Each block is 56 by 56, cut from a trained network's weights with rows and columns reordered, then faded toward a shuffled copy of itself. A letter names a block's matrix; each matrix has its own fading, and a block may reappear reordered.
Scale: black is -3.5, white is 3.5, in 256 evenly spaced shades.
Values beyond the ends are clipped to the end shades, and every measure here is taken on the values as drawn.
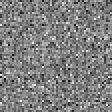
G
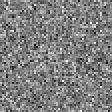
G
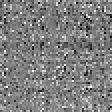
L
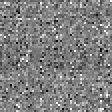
L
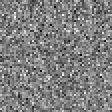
G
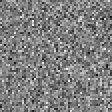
G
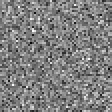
G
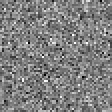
G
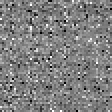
L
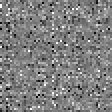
L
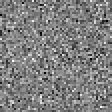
G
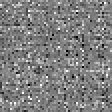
L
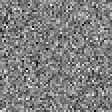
G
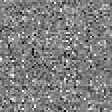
L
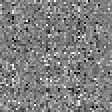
L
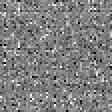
L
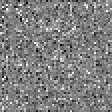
L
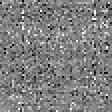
L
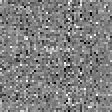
L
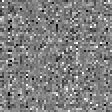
L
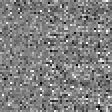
L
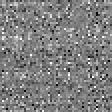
L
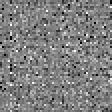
L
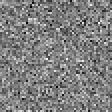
G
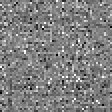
L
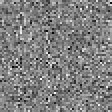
G
